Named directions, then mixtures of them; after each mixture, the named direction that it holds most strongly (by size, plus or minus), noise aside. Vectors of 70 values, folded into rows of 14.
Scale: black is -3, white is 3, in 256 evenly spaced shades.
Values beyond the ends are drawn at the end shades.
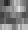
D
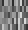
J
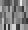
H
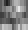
D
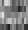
D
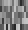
H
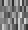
J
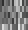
J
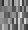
J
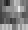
D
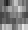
D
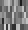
H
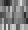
H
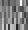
H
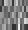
J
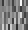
J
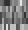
H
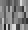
H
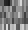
H
